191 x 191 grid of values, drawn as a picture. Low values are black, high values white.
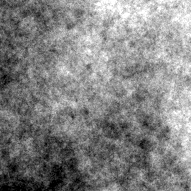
Slope: up to the top right. Mirror symmetry: none. Ninth with the lowest average: bottom left. Odd rows or columns: none.
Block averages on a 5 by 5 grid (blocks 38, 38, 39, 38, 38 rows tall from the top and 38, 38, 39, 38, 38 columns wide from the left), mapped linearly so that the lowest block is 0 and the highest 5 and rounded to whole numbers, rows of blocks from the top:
2 3 4 5 5
2 3 4 3 4
2 3 3 3 4
2 2 2 2 4
0 0 2 2 3
